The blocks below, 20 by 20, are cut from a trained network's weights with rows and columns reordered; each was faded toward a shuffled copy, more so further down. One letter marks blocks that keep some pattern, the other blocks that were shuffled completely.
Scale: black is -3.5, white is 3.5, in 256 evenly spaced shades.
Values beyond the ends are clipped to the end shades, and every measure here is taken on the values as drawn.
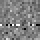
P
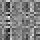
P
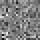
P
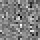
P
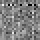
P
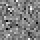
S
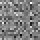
P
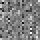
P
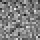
S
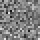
S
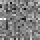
P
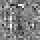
P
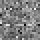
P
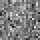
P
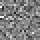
P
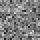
S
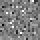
S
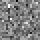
S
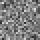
S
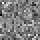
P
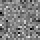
S
